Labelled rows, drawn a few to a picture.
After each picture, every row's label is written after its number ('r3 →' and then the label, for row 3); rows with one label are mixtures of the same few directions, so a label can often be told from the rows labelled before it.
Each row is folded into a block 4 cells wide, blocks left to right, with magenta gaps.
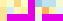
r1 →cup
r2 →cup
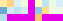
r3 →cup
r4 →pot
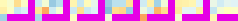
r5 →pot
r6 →cup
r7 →pot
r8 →cup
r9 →pot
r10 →cup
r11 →pot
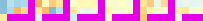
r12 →pot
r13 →pot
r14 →pot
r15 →cup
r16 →pot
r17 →cup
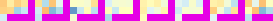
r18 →pot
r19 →pot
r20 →cup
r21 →pot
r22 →cup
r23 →pot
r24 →cup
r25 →pot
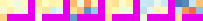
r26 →pot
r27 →pot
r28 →pot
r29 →pot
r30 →pot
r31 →cup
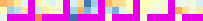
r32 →cup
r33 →pot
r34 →cup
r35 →cup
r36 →cup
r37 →cup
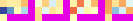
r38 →cup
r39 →pot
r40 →pot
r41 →cup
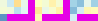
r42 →pot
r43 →cup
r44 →pot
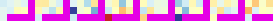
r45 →pot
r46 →cup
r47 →cup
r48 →pot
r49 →pot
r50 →pot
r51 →pot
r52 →pot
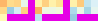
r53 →cup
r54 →pot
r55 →cup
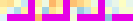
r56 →cup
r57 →cup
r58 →cup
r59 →pot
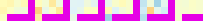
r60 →pot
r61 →cup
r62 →pot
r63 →pot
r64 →cup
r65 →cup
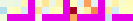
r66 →cup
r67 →pot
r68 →cup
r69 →pot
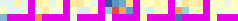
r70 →pot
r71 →pot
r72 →cup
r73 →cup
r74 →cup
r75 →pot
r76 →pot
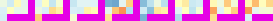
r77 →pot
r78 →pot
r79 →pot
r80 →cup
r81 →pot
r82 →cup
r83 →cup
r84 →pot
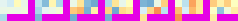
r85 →pot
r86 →pot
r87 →cup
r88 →pot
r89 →cup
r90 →cup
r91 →cup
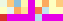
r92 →pot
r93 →pot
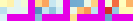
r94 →cup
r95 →cup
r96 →cup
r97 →pot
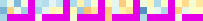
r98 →cup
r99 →pot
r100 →pot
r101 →cup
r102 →cup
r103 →pot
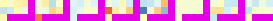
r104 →cup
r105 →pot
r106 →pot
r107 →cup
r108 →cup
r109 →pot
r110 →cup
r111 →pot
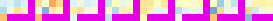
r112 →pot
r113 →cup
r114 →cup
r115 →pot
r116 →pot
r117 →cup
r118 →pot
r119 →pot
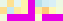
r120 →pot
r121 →cup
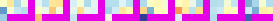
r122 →cup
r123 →cup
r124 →cup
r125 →pot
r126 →pot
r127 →cup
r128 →pot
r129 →pot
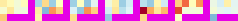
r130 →pot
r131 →pot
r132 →pot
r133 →cup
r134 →cup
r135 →pot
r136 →pot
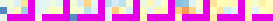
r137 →cup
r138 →pot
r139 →pot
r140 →cup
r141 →pot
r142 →cup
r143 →pot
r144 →cup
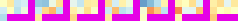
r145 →cup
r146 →cup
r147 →cup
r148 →pot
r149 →cup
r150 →cup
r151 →pot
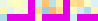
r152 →pot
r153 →pot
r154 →cup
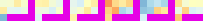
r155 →pot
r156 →cup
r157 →cup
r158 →pot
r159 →pot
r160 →pot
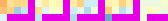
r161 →pot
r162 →pot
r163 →cup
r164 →pot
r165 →cup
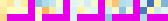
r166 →pot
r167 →cup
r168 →cup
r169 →cup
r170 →pot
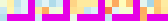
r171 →cup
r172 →cup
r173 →pot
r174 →pot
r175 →cup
